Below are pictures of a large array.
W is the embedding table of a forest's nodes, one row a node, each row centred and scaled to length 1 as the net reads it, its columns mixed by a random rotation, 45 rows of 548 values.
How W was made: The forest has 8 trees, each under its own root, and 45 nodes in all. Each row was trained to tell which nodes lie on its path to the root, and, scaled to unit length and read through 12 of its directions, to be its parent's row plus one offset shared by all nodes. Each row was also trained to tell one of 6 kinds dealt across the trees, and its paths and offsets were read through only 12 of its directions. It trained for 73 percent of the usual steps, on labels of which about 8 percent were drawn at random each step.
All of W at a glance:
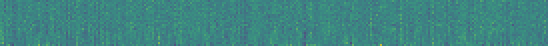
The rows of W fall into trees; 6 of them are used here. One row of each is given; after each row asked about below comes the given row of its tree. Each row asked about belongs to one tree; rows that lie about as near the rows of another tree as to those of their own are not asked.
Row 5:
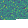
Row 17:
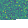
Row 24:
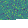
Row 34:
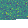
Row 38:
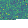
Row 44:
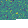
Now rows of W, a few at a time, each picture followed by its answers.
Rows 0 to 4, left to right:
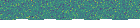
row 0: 17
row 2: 24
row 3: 5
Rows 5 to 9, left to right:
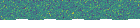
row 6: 5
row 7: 44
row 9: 44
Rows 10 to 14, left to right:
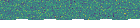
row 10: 17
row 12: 5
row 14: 24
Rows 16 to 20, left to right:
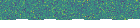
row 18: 44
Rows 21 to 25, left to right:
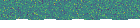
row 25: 34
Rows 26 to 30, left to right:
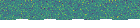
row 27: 5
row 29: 17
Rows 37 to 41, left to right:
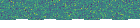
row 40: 24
